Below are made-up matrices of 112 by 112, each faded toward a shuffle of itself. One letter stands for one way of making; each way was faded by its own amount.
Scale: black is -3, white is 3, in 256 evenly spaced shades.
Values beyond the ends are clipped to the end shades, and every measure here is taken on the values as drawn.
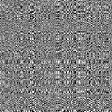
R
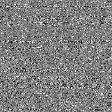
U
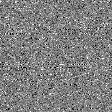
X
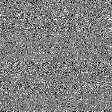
U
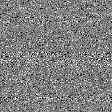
U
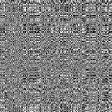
R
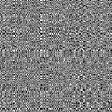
R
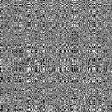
R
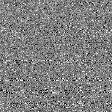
U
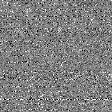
U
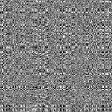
R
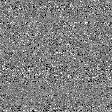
X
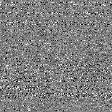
U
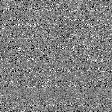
U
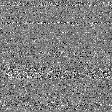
U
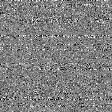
U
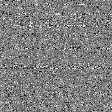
U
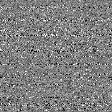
U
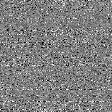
U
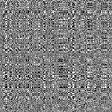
R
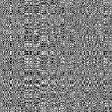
R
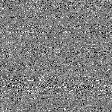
U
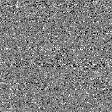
U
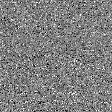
X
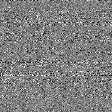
U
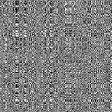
R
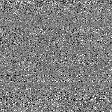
X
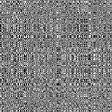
R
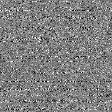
U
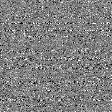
X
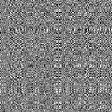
R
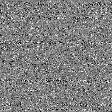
X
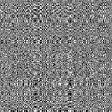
R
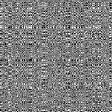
R
